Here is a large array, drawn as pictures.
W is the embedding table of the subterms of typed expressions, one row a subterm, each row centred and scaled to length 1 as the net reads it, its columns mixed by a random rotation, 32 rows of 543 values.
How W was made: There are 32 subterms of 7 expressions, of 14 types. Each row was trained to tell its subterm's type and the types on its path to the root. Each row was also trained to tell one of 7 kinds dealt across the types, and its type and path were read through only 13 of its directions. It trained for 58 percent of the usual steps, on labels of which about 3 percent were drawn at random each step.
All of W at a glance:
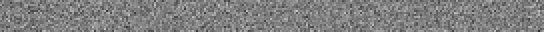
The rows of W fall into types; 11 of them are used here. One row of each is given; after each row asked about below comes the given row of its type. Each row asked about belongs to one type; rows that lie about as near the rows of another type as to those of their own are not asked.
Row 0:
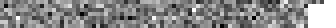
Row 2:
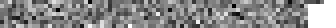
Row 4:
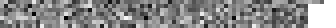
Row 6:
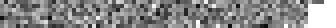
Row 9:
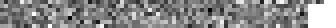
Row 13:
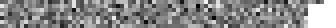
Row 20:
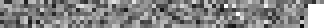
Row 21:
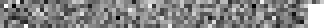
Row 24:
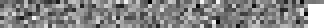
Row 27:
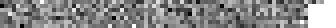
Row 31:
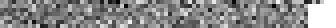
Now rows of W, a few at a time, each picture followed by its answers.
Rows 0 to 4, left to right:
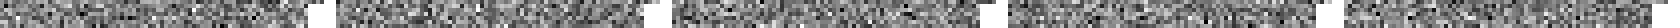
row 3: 20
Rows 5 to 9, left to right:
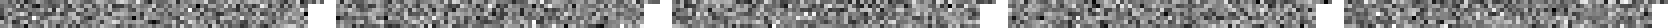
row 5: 20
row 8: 13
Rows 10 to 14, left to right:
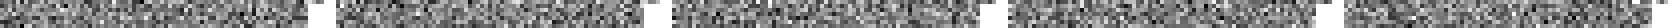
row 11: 21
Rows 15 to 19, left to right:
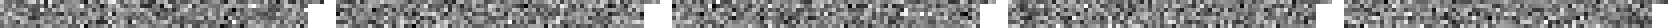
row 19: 4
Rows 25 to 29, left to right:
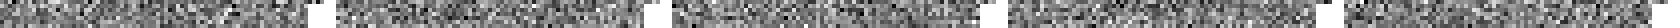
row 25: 2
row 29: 21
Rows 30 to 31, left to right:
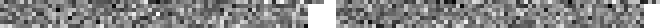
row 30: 9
